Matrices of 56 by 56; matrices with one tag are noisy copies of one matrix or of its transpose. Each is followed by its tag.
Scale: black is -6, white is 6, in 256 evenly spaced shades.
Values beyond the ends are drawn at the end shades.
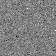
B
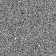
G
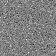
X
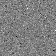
B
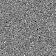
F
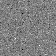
G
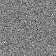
F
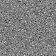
F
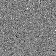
B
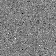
G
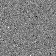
B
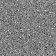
X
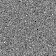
F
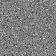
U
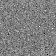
X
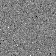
B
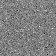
X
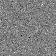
F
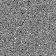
G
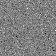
B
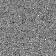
G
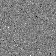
B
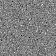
F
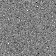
U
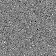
F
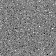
X
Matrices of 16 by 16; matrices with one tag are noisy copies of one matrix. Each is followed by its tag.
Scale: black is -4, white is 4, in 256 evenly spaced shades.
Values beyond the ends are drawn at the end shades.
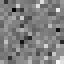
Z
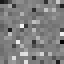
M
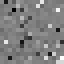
Z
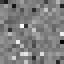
M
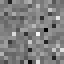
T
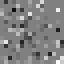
Z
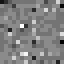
M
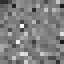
M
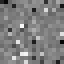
M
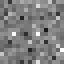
T
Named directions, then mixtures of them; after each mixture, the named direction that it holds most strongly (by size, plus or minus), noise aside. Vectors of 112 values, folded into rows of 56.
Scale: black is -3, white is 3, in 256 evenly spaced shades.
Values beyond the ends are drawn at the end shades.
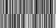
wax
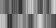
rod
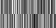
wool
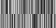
wool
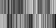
rod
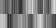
rod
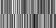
wool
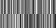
wax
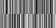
wax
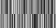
wool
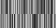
wool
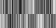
rod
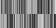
wool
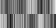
rod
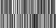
wool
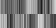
rod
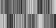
rod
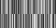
wool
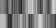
rod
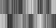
rod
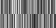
wool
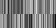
wax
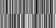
wax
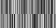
wool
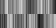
rod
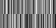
wax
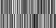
wool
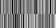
wool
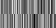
wool
